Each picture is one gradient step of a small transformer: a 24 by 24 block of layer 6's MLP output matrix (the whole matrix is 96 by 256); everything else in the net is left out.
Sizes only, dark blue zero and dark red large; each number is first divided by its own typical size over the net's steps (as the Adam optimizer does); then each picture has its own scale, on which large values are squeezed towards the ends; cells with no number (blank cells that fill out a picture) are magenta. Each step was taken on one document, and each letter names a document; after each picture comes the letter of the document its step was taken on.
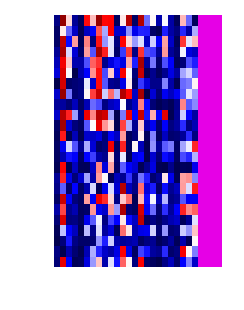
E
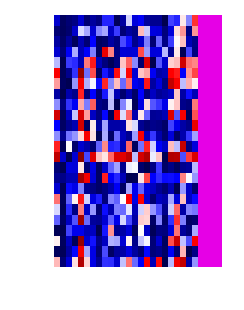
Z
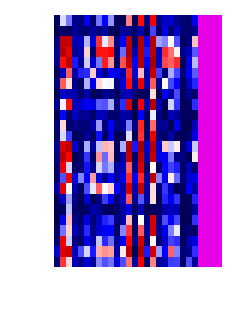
E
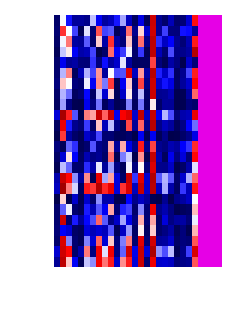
E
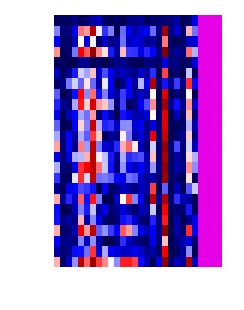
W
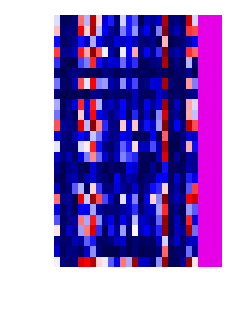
W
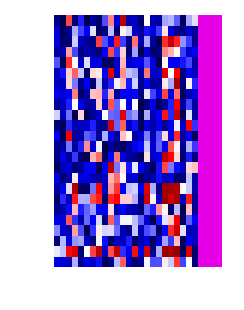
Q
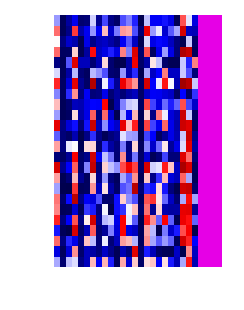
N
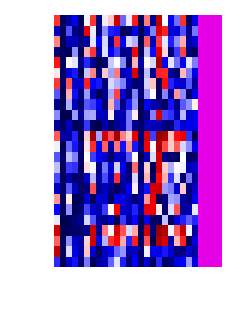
N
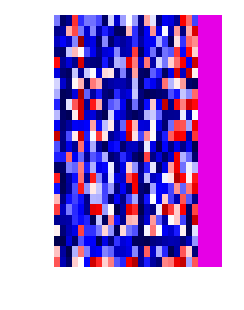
Z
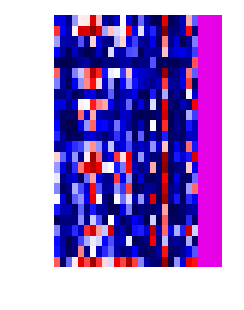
W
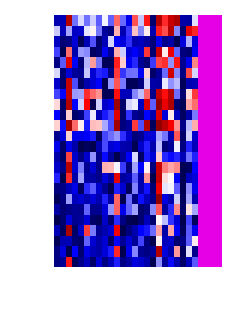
Q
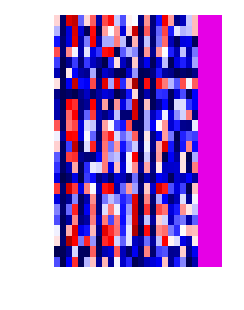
N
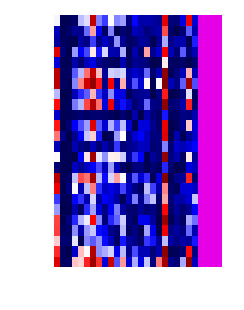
W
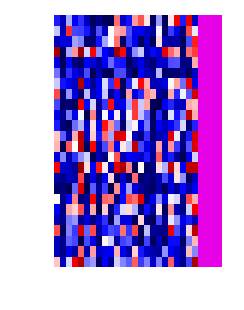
Z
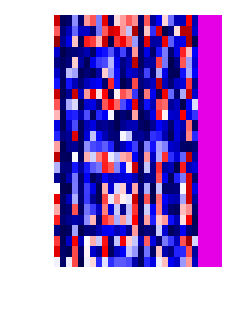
N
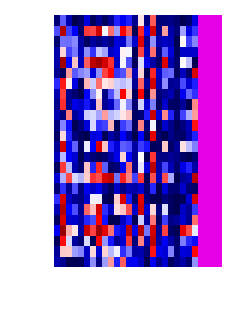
E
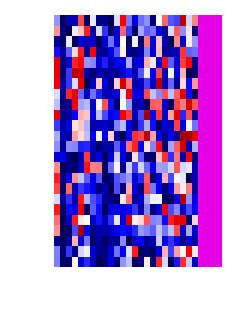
Z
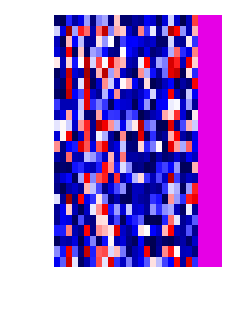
Q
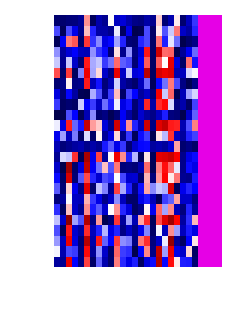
Q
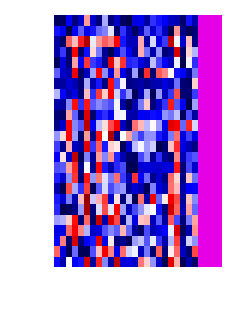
Q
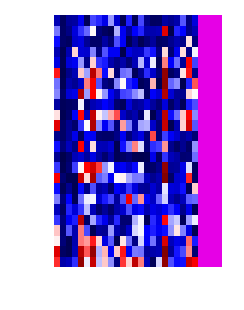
W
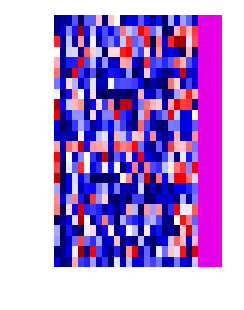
Z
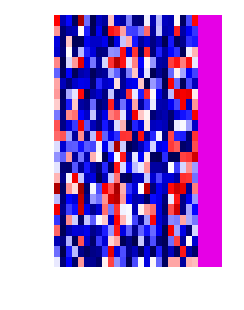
Z
